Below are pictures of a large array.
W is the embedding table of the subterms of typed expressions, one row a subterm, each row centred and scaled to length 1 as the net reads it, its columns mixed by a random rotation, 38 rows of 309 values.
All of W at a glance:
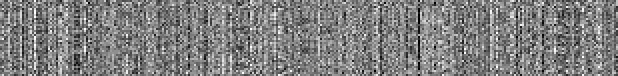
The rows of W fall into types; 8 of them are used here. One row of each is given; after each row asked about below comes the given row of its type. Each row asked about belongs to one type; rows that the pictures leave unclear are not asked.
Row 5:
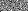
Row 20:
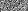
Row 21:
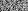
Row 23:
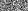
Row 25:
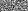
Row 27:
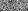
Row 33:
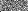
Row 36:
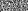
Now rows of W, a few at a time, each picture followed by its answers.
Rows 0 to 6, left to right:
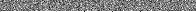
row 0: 27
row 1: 23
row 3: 5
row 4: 33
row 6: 27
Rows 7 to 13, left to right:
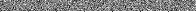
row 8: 27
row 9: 25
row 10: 20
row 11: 25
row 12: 5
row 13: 33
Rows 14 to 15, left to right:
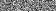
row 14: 23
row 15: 25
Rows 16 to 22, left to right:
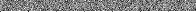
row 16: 33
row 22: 27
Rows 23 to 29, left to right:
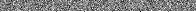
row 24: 20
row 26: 20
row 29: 36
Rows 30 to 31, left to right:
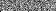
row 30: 5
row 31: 21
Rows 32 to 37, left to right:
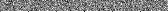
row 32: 23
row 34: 5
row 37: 33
